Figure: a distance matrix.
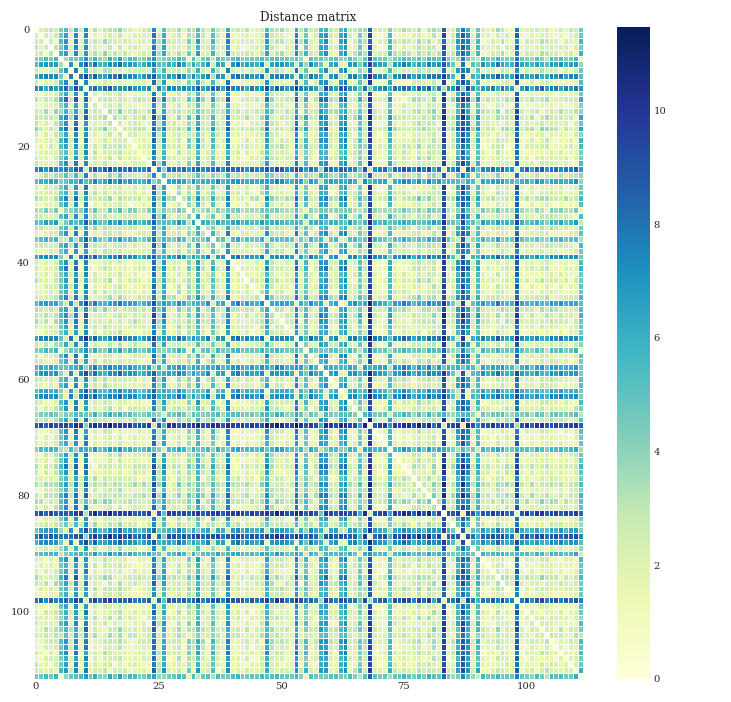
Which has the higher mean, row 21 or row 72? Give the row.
72
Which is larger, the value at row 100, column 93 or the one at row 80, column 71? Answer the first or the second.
the second
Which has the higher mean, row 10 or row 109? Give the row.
10
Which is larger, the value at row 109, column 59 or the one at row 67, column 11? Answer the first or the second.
the first
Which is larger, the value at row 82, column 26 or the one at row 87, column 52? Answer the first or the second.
the second
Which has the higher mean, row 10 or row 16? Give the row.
10
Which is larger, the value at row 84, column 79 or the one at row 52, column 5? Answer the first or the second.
the second
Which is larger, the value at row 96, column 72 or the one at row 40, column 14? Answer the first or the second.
the first
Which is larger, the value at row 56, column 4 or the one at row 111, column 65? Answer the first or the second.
the second
